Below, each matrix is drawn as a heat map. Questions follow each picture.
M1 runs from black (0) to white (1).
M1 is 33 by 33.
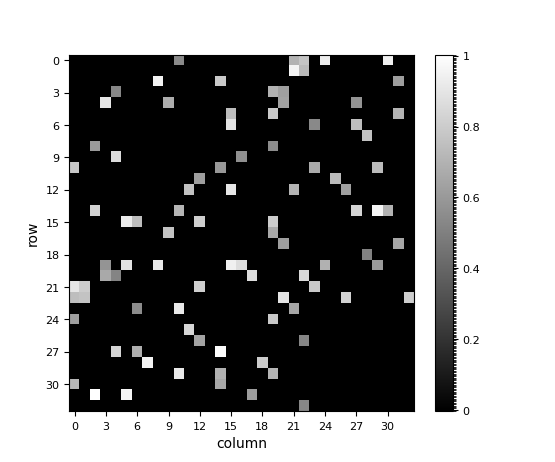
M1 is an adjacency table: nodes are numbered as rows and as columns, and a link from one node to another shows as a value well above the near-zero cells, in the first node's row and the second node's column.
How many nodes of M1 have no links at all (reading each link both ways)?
1
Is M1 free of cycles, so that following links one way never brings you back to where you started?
no
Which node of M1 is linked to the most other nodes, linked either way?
node 19
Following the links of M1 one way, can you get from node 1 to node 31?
yes
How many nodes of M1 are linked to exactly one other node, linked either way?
4
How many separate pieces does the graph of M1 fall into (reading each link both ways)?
3
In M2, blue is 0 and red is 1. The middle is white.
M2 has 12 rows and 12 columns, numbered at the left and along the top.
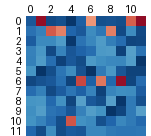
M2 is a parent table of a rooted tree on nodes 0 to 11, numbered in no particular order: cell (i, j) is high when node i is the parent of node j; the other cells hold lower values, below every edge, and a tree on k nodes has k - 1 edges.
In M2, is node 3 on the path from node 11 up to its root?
no
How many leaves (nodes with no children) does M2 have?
8
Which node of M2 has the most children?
0
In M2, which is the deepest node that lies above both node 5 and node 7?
6
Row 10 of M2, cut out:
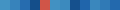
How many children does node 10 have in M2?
1
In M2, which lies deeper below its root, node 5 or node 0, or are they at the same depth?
node 5
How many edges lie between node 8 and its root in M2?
2
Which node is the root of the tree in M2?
0
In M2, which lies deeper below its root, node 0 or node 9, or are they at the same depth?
node 9
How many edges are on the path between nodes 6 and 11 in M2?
2
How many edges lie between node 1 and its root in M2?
1
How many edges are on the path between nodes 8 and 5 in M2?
4
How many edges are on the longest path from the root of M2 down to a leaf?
2
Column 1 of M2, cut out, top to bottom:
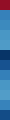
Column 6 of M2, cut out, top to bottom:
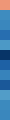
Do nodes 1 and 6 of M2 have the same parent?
yes
